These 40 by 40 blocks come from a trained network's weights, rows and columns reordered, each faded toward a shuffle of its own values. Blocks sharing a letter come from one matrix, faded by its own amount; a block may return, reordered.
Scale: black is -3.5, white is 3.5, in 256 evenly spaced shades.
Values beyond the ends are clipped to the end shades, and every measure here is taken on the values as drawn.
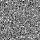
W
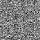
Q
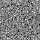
W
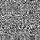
Q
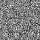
Q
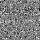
Q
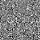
Q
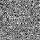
Q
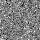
W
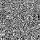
Q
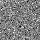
W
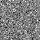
W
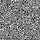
W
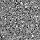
W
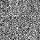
Q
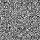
Q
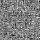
Q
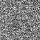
Q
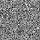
Q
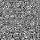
Q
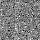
W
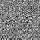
Q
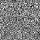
Q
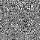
Q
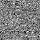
Q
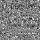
Q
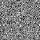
Q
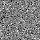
W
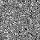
W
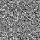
Q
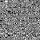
Q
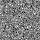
W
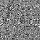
Q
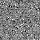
W
